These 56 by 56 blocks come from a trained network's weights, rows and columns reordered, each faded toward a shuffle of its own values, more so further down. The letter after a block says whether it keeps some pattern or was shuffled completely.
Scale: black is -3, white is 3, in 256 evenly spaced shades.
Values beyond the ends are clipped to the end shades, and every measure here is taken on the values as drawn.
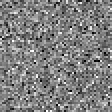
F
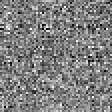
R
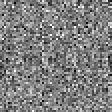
R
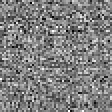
R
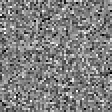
F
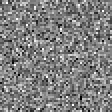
F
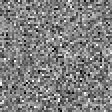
F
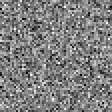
F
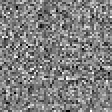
R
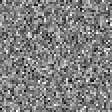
F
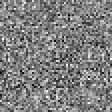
R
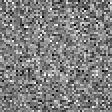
R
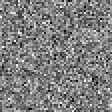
F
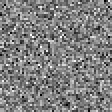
F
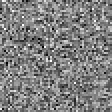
R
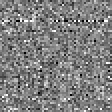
R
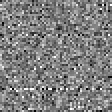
R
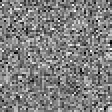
R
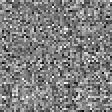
R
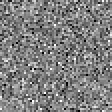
F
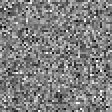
R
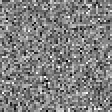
F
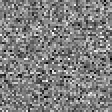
R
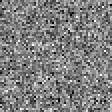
R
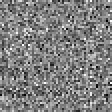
R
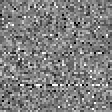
R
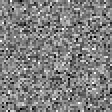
R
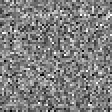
R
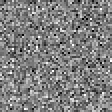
F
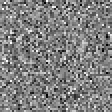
R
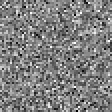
F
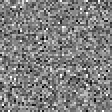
R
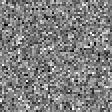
F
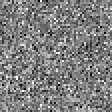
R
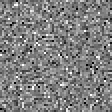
F
